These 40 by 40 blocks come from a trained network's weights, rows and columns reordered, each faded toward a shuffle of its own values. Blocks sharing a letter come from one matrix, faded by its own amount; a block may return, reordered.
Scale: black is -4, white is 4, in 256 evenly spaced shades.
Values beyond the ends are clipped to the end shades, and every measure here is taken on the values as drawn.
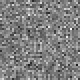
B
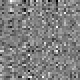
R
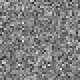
B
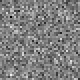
B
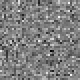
R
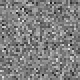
B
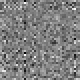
R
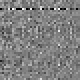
R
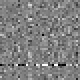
R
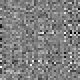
R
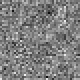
B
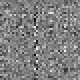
R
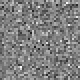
B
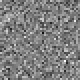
B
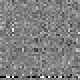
R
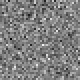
B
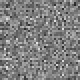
B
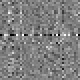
R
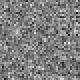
B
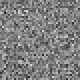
B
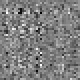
R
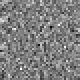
B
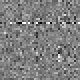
R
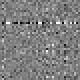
R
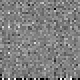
R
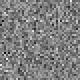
B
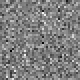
B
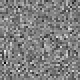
B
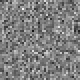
B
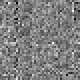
R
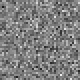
B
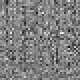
R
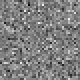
R
